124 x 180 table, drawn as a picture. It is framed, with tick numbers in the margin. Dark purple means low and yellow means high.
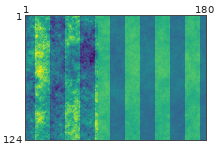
Stripes: upright, repeating 6 times. Slope: none. Seam: vertical, 40% of the way across, the right part calmer. Average level on the scale: 50%.
